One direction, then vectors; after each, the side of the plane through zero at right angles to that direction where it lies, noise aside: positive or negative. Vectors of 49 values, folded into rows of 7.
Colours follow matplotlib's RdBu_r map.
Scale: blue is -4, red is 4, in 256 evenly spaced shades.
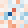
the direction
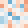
positive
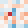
negative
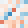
positive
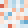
positive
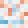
negative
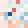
positive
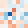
positive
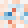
positive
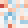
positive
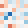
positive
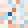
positive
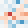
negative
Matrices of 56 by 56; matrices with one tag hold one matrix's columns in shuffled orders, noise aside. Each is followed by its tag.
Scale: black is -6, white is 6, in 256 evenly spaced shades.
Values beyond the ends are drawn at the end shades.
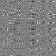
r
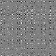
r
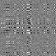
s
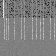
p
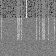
p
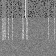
p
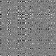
r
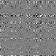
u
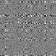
u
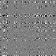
u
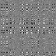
s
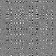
r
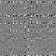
u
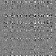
u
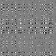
s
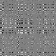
s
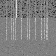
p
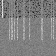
p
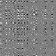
r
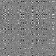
r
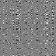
r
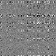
u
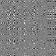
r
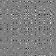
r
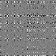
u
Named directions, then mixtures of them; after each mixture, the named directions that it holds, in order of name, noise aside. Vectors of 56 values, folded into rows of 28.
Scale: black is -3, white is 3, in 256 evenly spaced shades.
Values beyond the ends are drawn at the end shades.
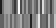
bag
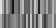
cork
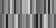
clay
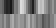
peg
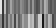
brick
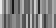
cork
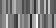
clay, cork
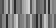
clay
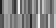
bag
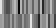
bag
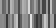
bag, clay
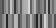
clay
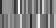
bag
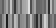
clay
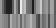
bag, peg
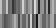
clay, cork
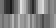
peg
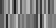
bag, clay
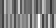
bag, brick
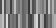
brick, clay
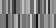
clay, cork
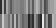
brick
